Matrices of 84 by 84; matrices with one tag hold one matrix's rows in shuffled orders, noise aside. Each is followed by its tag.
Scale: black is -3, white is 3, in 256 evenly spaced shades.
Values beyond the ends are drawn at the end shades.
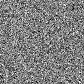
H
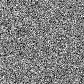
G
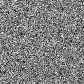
G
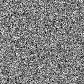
G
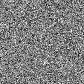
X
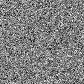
X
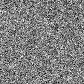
X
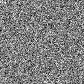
X
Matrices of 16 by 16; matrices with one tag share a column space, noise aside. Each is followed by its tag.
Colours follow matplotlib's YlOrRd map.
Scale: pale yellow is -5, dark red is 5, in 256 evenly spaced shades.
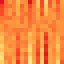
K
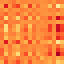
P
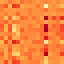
P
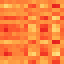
P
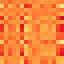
P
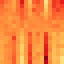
K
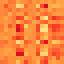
P
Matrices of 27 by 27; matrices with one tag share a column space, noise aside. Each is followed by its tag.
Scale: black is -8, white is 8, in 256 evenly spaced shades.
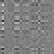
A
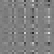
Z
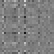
Z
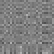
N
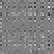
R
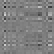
R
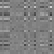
R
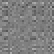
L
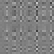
L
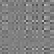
A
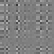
A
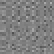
L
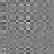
A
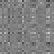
Z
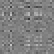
R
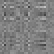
R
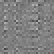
A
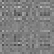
R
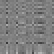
N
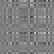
Z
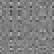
L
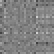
Z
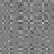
A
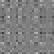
Z
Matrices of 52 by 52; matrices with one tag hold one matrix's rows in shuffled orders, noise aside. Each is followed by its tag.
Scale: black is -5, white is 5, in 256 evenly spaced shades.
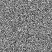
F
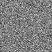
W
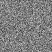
W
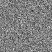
F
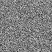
W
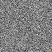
W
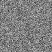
W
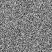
W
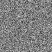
F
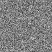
F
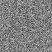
F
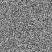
F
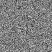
F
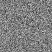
F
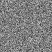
W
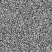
W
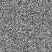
F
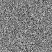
F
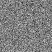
F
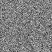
W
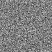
F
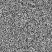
F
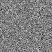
W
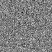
F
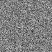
F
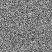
F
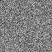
W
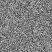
W
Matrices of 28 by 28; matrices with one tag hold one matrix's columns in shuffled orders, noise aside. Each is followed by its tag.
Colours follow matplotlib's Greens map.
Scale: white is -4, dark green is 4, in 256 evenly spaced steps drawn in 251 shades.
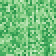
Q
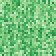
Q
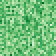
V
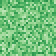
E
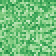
E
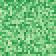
E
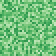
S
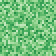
S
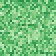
E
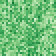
Q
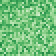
E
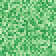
S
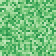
S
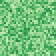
S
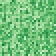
Q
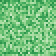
E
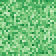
E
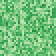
V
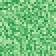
S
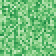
V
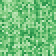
Q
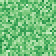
S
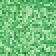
E
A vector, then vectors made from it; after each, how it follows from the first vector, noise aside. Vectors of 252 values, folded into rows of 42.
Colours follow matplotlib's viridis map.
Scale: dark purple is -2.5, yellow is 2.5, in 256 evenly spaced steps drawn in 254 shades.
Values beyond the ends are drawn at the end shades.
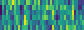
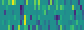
partly zeroed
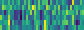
wrapped around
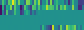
partly zeroed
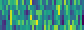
reversed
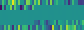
partly zeroed
